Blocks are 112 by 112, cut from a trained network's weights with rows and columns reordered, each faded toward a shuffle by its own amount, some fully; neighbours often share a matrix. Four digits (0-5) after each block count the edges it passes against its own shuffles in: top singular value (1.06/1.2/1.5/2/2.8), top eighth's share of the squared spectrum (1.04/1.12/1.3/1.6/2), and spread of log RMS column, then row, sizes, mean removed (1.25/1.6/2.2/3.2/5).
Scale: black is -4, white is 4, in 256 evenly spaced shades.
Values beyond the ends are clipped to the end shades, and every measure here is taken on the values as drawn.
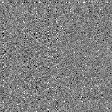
4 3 2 2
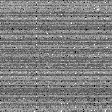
5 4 2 2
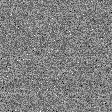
1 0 0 0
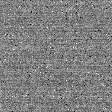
3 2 1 0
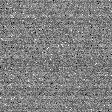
3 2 1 0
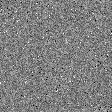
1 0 0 0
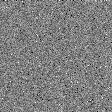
1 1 0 0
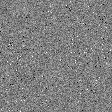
0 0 0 0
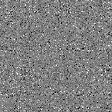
3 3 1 2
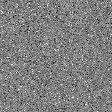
1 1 0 0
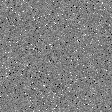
0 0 0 0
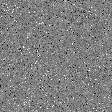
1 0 0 0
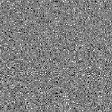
4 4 2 3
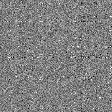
3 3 1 2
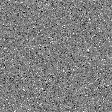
1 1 0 0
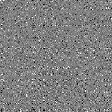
4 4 3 3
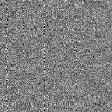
4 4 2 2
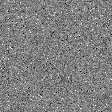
2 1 0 0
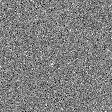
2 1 0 0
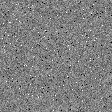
0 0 0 0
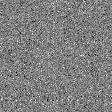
2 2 1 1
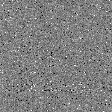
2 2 0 1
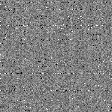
3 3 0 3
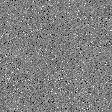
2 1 0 1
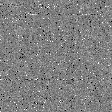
2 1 0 1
